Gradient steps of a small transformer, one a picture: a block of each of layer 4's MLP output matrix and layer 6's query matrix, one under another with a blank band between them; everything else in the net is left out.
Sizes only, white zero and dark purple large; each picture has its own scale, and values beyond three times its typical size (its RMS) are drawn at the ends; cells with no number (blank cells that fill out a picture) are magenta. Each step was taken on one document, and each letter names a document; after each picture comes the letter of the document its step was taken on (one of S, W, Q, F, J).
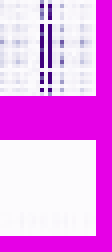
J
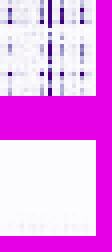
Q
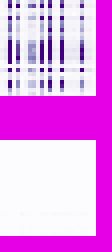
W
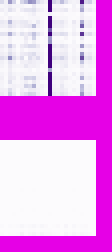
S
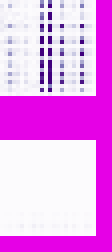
J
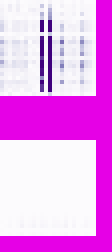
J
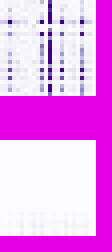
Q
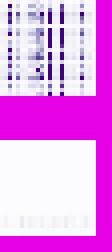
W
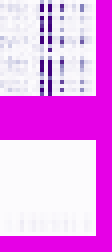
J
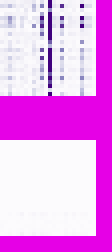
Q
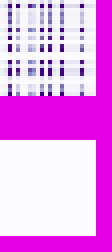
W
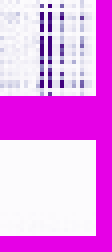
J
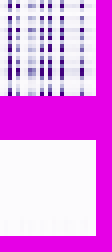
W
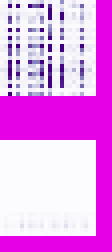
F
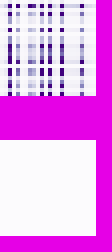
F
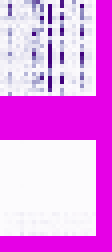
Q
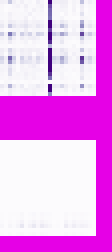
S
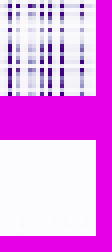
F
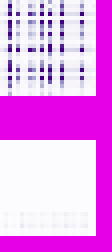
W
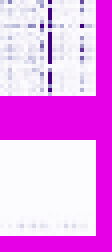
S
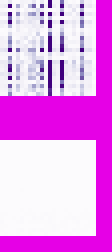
F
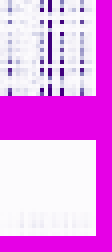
Q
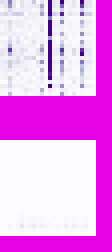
Q
